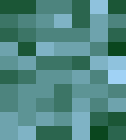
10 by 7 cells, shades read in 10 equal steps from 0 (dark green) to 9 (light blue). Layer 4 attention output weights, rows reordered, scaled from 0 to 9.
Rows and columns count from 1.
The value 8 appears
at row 1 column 6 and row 5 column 7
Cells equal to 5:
11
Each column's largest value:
6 7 7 7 7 8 9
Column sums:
39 40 45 42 47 46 37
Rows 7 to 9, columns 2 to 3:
5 5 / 5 4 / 5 6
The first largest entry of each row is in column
6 4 6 3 7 7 2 5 5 2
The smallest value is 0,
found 2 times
